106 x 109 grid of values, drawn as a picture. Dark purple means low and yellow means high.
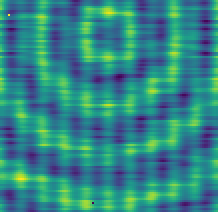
Two lone cells stand out: one far higher and one far lower than their neighbours. Upright stripes repeat 10 times across the table. There is no overall slope. Concentric rings centre on the top middle.
